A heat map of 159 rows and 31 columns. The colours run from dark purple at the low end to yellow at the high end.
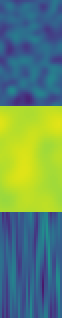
It is made of 3 by 1 panels. Panel 1,1: low, blotchy. Panel 2,1: very high, smooth, faint in contrast. Panel 3,1: low, streaked downward.
